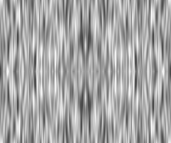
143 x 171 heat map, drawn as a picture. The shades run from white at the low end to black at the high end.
Slope: none. Grain: streaks running down. Mirror symmetry: left to right and top to bottom.
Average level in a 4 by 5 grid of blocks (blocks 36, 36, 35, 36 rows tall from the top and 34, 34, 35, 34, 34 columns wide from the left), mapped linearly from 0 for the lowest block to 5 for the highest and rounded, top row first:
3 2 3 2 3
2 0 5 0 2
2 0 5 0 2
3 2 3 2 3
